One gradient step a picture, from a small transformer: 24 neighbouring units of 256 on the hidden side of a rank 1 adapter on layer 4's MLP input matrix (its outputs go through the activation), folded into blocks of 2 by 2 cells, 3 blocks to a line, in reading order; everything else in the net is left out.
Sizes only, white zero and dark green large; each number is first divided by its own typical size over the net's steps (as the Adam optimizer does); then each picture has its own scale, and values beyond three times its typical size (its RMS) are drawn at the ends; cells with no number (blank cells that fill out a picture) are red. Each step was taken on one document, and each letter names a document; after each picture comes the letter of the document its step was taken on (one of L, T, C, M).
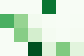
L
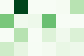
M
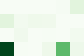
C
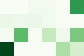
C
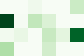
C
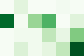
M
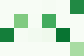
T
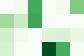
C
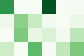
L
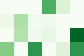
L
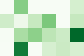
M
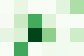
M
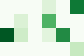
T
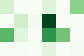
T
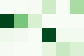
C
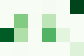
T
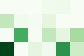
L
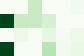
C
